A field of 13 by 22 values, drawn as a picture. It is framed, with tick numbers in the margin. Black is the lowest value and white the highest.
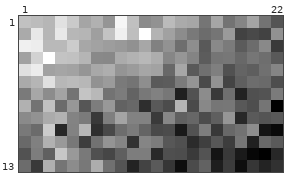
Slope: up to the top left. Stripes: none. Grain: fine. Histogram: bell-shaped. Ninth with the lowest average: bottom right. Mirror symmetry: none. Ninth with the highest average: top left.
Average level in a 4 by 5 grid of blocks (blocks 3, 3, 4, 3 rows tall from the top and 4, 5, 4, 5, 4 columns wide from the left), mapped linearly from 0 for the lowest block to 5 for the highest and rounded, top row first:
54432 | 54322 | 32221 | 32100
